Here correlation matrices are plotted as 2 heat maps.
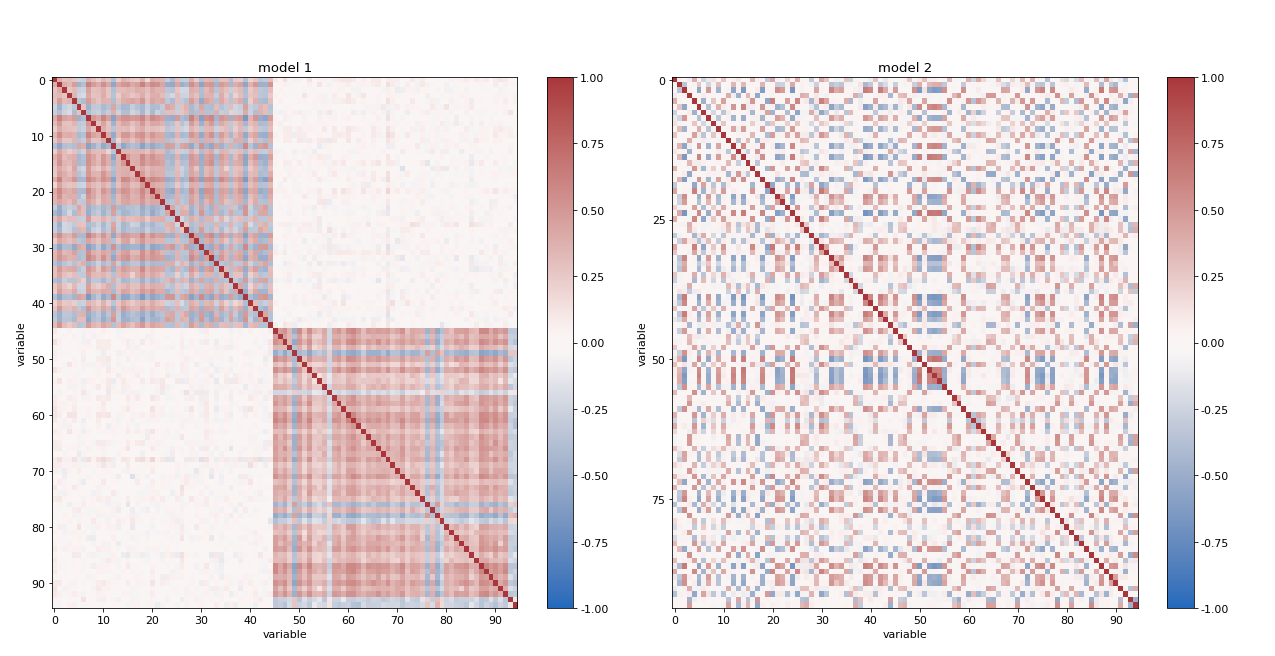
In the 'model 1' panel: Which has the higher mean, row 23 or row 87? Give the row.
87
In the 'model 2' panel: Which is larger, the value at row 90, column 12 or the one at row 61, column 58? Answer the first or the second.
the second
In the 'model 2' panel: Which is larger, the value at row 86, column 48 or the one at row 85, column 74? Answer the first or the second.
the first
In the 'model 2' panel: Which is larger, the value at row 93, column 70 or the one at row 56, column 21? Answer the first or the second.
the second
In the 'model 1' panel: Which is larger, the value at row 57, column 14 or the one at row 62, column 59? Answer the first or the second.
the second
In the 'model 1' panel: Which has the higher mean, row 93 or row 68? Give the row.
68
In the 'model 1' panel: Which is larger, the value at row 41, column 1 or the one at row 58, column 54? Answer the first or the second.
the first
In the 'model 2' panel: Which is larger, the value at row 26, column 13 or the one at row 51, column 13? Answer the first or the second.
the second
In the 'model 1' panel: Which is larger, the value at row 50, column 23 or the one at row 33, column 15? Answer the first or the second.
the first
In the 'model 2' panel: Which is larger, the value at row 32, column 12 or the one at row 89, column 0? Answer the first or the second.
the second
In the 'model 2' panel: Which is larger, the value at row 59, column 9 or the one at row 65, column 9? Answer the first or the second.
the second
